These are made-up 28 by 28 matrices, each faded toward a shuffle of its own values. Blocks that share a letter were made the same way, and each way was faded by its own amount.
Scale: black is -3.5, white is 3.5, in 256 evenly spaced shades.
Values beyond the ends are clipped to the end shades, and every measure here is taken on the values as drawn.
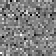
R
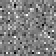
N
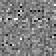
R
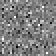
N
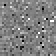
N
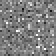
N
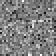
R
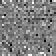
N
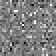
N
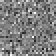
R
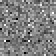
R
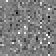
N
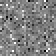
N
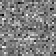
R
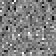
N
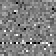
R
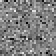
R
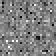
N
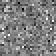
N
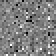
N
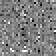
N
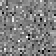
N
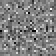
R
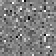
N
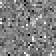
N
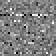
R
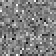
R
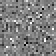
N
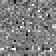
R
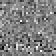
R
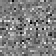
R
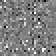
N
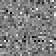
R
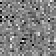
N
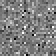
N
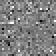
N
